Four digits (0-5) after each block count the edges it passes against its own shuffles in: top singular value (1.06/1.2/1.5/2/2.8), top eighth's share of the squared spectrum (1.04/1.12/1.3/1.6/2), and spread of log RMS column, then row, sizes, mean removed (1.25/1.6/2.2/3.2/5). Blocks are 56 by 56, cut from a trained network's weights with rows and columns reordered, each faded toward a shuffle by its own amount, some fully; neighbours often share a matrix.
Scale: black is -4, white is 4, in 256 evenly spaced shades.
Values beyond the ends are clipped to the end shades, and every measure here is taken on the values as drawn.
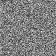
0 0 0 0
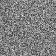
1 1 0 0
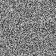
0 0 0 0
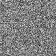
2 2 0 0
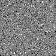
0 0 0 0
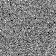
0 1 0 0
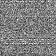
3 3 0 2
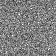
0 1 0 0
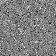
2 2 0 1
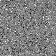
0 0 0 0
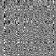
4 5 3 2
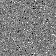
0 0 0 0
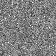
0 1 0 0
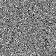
1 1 0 0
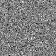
2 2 0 1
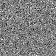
1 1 0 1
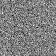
2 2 0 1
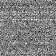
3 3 1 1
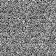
2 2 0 1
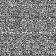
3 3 0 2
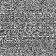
3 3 1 2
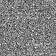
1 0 0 0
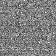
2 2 1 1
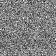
1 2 0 0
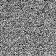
1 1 0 0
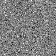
2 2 1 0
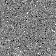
0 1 0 0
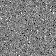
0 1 0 0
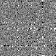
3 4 2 2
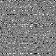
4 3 0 3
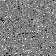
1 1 0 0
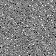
1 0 0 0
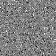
2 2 0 1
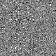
2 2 1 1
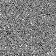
1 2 0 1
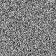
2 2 0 0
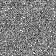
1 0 0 0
